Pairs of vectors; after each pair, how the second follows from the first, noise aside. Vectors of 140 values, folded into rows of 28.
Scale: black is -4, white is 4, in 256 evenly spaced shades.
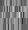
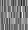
shuffled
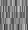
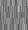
shrunk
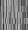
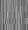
shrunk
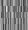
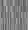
shrunk
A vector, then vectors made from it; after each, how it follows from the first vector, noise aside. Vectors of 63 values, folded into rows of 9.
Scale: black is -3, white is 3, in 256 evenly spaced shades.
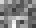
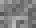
shrunk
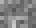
shrunk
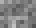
shrunk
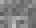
shrunk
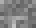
shrunk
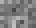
shrunk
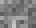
shrunk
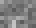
shrunk
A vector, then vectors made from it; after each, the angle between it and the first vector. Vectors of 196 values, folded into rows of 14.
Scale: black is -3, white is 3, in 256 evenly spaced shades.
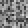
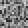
partly aligned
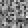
nearly parallel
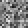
partly opposed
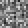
nearly opposite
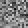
partly opposed
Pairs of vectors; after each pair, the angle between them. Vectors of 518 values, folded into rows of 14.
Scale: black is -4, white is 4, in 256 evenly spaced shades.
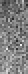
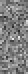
orthogonal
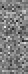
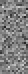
partly opposed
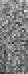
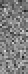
partly opposed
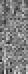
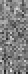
nearly opposite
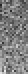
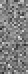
partly opposed
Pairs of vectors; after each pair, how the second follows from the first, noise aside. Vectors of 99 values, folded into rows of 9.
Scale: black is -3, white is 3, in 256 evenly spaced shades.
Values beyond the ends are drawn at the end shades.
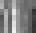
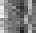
wrapped around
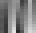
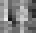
wrapped around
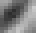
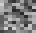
shuffled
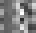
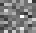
shuffled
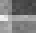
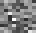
shuffled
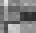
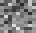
shuffled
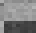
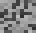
shuffled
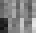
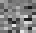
shuffled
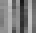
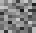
shuffled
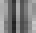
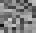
shuffled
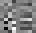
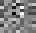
wrapped around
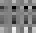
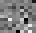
shuffled
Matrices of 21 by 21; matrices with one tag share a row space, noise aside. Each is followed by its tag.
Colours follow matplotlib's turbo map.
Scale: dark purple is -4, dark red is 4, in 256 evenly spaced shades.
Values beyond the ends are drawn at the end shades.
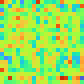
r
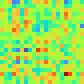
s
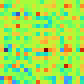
s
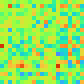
r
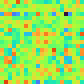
s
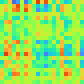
s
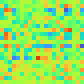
s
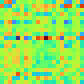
s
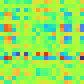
s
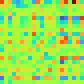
r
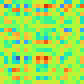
s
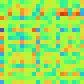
r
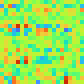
s
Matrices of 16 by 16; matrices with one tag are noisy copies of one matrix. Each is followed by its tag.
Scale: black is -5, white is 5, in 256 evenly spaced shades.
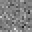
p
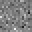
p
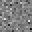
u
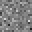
u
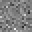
p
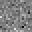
p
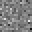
u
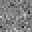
p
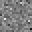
u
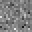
p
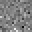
p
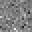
p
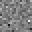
u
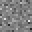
u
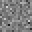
u
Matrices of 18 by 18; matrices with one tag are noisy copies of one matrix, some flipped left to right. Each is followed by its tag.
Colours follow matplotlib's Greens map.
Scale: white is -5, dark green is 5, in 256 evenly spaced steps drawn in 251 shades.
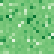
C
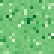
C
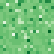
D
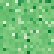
D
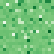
D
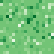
C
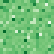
D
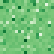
D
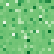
D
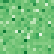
D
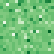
D
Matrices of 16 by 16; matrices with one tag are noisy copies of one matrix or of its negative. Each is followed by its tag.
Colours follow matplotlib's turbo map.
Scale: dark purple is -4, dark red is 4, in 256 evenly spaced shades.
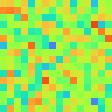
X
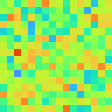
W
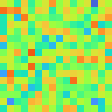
X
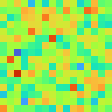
W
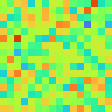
W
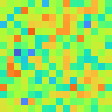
W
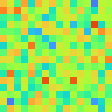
X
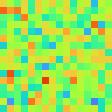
X
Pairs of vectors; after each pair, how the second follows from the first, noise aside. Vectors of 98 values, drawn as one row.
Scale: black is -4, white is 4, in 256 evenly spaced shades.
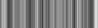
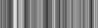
wrapped around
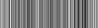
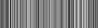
negated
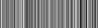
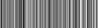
negated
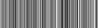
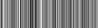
reversed
